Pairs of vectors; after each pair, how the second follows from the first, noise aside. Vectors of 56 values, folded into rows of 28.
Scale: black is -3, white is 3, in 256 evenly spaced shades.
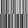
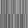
shrunk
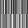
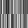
shuffled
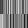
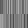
shrunk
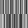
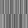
shrunk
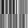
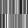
wrapped around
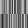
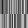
wrapped around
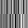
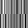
wrapped around
